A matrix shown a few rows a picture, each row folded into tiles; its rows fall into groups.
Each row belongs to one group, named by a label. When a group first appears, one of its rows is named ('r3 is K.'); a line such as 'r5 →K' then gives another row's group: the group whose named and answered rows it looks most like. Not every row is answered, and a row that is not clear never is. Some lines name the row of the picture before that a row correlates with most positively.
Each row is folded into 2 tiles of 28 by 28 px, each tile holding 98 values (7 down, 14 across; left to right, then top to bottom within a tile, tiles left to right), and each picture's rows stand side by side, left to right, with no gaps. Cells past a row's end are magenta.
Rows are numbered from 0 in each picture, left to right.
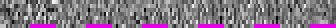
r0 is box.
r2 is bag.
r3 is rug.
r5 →rug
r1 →bag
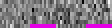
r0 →bag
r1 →box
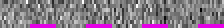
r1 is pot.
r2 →rug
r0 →pot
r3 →bag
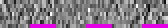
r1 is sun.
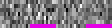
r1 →rug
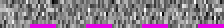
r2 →sun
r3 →pot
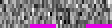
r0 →sun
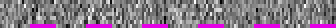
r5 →rug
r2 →rug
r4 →bag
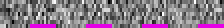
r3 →pot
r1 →pot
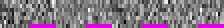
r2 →box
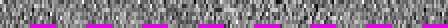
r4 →pot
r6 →pot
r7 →bag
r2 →pot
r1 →pot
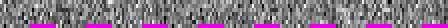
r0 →bag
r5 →rug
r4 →box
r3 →bag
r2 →rug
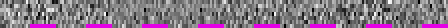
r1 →sun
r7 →box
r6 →box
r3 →bag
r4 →bag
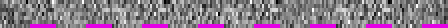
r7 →rug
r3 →sun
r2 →pot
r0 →box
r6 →pot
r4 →pot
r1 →pot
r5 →sun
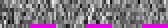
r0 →box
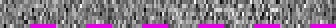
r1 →rug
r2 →bag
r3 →pot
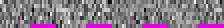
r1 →pot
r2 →bag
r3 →pot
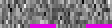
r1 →box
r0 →rug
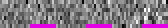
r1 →box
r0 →box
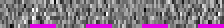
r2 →bag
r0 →sun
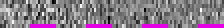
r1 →rug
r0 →pot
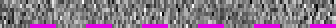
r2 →sun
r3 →rug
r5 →sun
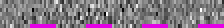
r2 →rug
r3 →sun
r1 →bag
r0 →bag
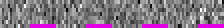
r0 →rug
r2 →box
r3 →sun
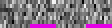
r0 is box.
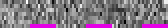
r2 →box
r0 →pot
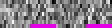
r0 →pot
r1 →sun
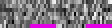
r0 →box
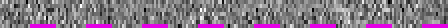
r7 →rug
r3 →sun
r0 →box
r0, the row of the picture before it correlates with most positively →1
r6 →pot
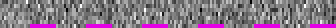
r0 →pot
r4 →box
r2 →sun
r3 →bag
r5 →rug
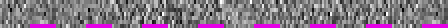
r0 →rug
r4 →pot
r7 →rug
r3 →box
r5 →bag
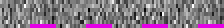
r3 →rug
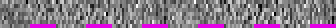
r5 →rug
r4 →sun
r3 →pot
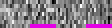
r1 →rug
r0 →pot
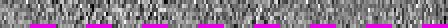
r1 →sun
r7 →rug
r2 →pot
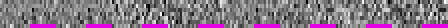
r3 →box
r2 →sun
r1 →bag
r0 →bag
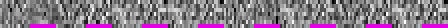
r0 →rug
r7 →pot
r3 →pot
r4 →rug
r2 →pot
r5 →pot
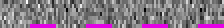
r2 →bag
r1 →rug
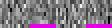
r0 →rug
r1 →rug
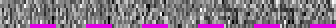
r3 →sun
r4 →box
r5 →box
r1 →rug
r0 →rug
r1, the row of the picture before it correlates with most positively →1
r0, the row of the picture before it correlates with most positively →1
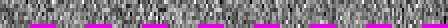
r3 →pot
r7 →rug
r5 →rug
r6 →pot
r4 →box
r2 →box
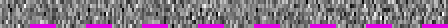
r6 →box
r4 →bag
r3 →bag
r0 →rug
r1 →bag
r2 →rug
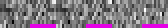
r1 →box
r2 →sun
